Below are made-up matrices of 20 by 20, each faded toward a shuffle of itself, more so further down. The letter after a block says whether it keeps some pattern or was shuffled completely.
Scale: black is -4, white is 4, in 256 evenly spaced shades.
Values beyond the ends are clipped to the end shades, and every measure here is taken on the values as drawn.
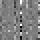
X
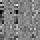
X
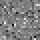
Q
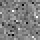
Q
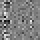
X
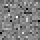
Q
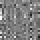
X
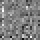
X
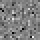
Q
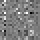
X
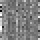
X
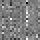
X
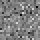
Q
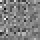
X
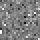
Q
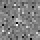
Q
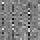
X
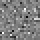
Q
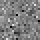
Q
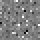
Q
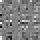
X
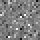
Q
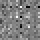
X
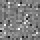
Q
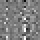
X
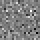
Q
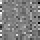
X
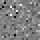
Q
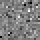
Q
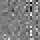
X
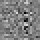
X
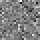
Q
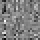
X
